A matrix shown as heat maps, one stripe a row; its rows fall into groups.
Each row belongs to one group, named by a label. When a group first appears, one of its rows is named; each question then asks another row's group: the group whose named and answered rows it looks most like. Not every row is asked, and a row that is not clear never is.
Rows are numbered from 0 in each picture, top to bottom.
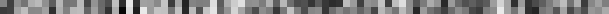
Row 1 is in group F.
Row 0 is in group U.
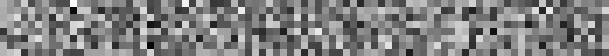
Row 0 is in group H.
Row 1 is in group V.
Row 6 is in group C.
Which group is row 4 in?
F
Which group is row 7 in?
U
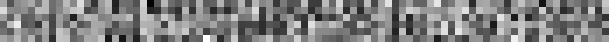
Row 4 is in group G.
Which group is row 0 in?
C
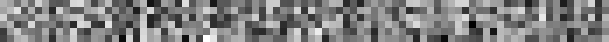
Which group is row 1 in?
U
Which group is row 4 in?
F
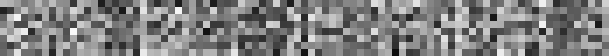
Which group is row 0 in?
V
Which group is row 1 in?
F
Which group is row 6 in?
G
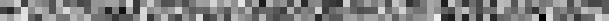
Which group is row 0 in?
U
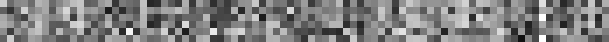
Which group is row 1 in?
G
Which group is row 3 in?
H
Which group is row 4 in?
U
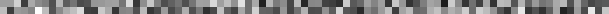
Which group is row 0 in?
U
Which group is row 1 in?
C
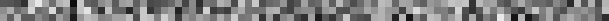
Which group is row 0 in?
C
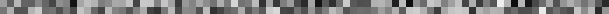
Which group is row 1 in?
H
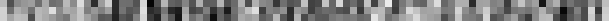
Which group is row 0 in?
C
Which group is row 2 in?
V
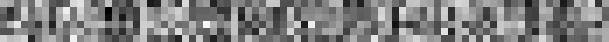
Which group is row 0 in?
H
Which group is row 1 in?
G
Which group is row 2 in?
G
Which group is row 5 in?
V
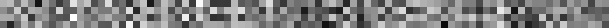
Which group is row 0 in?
H
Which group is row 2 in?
H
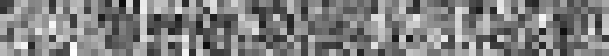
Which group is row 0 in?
F
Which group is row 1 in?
F
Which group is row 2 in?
V
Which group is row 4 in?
C
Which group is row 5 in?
G
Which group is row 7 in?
H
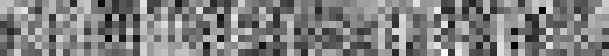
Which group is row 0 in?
V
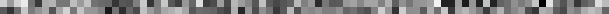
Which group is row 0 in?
V
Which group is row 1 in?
G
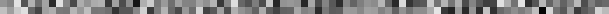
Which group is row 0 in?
U
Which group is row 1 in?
V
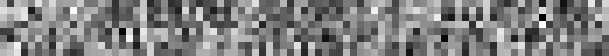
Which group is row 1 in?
V
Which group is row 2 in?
V
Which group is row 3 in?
C
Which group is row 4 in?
F
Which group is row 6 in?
U
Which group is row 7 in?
U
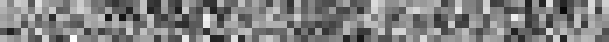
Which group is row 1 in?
H
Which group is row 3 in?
U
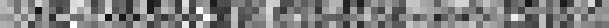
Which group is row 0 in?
H
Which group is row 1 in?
H
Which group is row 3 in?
H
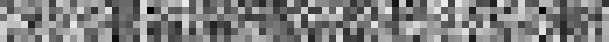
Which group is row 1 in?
C
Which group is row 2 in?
F
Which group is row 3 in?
V
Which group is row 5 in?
C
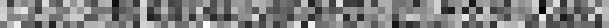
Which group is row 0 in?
C
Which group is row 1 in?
V
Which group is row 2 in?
C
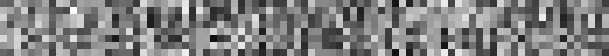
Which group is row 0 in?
G
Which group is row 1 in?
H
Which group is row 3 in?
C
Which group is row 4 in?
U
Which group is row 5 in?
V
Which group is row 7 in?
G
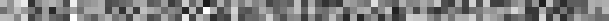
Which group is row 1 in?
F
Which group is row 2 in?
H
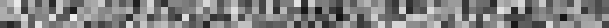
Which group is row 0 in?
U
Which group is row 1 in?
U
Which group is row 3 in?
G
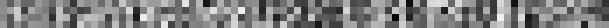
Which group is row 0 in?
G
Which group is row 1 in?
U
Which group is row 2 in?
G
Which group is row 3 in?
U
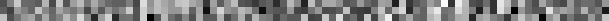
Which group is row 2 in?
C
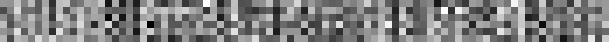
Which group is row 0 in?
U
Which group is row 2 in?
U
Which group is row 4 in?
U
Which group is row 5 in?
C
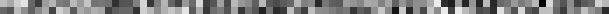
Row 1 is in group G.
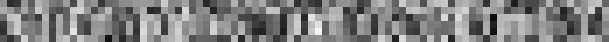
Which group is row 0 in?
G
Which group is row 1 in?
H
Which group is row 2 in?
F
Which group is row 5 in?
G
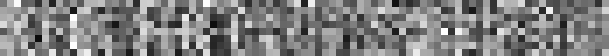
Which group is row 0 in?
F
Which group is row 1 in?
V
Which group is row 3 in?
V
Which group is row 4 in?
F
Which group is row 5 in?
H
